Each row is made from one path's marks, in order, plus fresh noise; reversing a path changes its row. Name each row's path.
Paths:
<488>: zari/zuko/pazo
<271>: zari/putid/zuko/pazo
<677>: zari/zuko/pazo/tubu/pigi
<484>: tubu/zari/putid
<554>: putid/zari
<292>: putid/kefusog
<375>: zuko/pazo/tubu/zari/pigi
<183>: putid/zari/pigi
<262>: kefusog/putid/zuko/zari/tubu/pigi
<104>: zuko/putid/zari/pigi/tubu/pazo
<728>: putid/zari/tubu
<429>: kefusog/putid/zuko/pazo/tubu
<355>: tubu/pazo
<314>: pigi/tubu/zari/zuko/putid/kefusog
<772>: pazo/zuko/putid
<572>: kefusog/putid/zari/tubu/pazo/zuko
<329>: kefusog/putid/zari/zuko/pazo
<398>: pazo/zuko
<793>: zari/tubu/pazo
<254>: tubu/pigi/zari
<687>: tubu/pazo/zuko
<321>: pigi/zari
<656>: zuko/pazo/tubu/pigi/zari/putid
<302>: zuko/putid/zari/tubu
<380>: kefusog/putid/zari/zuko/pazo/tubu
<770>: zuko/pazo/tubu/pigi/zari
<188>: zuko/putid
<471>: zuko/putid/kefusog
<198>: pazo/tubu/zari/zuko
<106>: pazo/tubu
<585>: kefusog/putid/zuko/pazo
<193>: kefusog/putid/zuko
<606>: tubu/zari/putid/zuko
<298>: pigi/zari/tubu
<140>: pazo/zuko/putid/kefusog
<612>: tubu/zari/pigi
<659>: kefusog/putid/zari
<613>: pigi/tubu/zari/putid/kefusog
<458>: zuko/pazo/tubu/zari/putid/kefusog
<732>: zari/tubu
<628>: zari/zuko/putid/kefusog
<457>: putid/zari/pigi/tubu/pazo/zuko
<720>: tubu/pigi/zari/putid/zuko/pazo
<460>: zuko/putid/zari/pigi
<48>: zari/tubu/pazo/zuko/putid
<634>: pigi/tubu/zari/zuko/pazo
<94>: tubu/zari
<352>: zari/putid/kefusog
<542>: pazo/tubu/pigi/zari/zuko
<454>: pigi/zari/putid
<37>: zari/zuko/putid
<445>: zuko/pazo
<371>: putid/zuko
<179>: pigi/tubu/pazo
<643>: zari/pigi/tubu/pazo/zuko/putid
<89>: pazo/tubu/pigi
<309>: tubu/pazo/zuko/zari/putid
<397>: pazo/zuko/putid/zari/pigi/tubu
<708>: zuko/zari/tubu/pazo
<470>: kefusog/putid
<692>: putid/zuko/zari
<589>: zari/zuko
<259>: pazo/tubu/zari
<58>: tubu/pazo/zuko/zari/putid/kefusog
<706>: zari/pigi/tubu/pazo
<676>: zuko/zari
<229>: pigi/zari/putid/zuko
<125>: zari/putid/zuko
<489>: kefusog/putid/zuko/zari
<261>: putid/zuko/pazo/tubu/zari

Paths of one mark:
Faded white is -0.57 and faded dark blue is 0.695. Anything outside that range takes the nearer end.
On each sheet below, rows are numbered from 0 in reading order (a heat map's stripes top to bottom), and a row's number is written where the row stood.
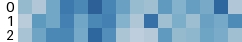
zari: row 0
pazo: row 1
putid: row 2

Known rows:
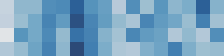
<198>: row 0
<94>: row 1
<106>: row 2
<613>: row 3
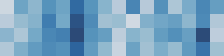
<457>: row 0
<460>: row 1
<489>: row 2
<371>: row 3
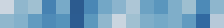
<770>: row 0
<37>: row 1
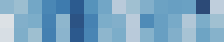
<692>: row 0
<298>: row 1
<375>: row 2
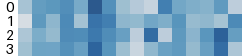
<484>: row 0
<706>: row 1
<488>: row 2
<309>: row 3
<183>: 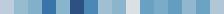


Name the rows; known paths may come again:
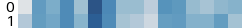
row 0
<397>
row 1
<656>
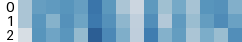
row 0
<772>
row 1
<720>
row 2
<429>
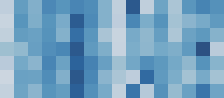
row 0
<445>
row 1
<380>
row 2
<643>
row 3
<125>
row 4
<259>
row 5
<728>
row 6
<572>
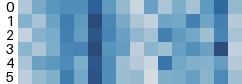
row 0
<371>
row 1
<659>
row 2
<94>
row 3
<489>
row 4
<484>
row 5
<460>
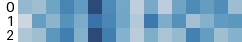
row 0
<628>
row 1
<708>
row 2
<292>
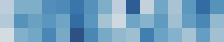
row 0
<398>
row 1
<48>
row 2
<732>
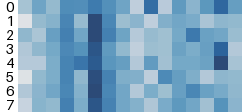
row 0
<488>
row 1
<262>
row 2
<352>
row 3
<229>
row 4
<589>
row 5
<298>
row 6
<458>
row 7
<770>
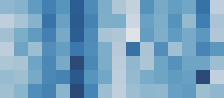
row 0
<554>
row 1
<321>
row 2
<454>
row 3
<634>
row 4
<314>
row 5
<692>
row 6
<470>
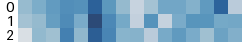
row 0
<37>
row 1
<140>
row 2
<375>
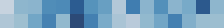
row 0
<198>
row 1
<613>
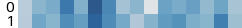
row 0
<183>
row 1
<261>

